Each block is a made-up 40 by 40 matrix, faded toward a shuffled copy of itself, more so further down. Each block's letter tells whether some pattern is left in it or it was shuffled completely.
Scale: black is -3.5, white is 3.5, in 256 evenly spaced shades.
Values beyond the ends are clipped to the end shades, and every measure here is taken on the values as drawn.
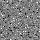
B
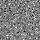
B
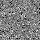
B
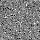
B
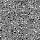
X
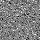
X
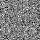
X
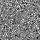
X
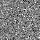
B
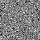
X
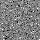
B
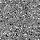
X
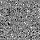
X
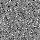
B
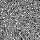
X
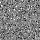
X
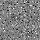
X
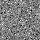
B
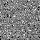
X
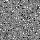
X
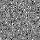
X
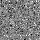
X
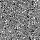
B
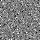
B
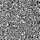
X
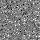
B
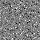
B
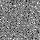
B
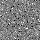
B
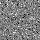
B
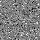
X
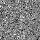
X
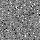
B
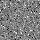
X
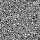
X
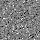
B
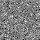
X
